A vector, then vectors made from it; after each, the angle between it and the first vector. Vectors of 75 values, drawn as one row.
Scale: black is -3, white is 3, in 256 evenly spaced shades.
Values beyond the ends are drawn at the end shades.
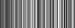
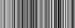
nearly opposite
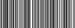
partly aligned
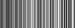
nearly parallel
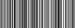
partly opposed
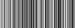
nearly opposite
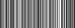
partly aligned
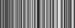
nearly parallel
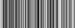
partly aligned
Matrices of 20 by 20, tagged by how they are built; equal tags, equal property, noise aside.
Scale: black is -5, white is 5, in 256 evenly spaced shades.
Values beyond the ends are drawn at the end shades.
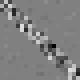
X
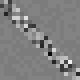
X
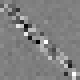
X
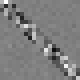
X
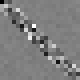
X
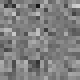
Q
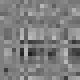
Q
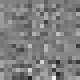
Q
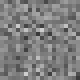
Q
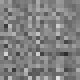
Q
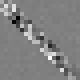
X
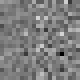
Q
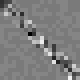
X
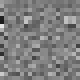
Q
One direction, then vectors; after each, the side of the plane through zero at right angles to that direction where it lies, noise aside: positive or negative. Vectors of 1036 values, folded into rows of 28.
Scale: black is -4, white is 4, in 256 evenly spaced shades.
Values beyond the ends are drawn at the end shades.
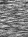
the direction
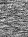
positive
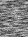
negative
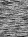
positive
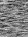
negative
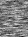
negative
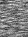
positive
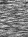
positive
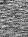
positive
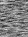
negative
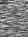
positive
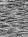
negative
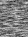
negative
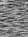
negative
